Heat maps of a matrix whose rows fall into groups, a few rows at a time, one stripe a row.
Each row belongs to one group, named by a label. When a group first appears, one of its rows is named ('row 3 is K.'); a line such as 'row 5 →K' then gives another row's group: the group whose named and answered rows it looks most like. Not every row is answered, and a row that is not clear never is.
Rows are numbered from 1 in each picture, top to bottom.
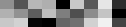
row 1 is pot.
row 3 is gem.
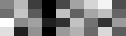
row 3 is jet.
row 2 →gem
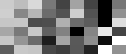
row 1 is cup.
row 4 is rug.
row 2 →cup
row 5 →jet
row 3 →jet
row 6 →rug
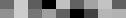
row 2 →rug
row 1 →gem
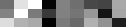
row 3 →gem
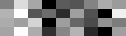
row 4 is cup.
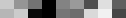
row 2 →gem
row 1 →gem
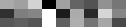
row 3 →pot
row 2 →pot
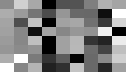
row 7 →rug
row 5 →jet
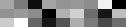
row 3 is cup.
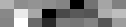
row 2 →rug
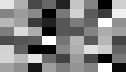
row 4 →rug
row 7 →cup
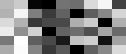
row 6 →rug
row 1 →gem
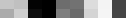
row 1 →gem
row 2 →gem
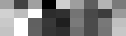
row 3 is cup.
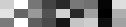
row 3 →cup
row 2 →jet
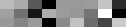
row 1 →gem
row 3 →jet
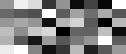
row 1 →jet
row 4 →pot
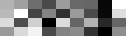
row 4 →cup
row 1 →jet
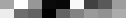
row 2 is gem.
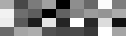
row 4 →rug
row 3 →pot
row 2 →gem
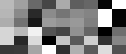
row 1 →jet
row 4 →cup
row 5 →jet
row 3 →pot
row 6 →pot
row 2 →pot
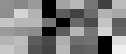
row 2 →rug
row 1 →jet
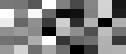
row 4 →gem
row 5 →pot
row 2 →rug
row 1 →pot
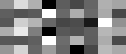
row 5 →pot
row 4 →rug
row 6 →rug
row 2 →pot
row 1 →rug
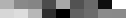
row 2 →rug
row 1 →jet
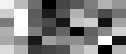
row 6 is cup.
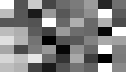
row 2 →pot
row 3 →pot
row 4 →jet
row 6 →pot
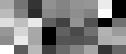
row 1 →pot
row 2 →pot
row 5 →rug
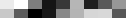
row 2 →gem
